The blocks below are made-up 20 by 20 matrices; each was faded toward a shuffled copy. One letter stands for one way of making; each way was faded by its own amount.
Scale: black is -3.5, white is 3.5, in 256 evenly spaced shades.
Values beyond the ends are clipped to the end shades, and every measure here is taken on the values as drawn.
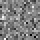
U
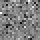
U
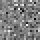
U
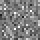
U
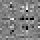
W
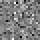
U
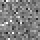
U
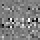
W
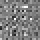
W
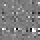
W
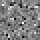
U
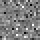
U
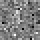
U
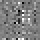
W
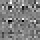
W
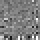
W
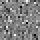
U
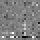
W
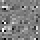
W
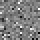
U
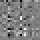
W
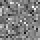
U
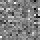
U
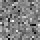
U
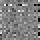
W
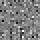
U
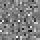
U
